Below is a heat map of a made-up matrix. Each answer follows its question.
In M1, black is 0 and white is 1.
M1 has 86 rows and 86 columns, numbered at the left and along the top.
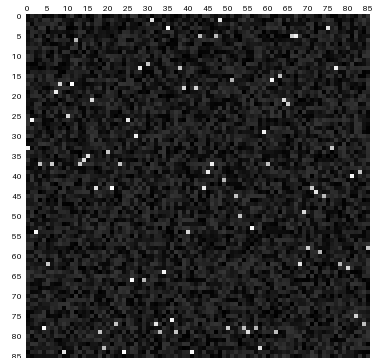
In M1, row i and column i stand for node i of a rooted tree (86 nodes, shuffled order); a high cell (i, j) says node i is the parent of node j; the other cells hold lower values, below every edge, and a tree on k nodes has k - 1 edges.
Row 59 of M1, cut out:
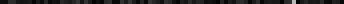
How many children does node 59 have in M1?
1
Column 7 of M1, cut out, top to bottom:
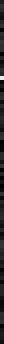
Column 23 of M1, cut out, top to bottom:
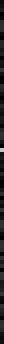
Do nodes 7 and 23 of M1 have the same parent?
no
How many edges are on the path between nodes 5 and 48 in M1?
4
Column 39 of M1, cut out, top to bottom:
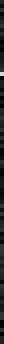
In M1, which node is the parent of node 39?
18
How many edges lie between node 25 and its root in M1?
5
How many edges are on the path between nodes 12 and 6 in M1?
1
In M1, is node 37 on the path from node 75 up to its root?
yes
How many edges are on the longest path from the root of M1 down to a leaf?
7
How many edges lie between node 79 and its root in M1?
0
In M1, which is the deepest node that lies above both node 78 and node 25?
62
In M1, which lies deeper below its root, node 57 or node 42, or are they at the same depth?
node 57
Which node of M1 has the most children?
37
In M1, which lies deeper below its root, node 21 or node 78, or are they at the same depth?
node 21
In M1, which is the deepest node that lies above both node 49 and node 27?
37
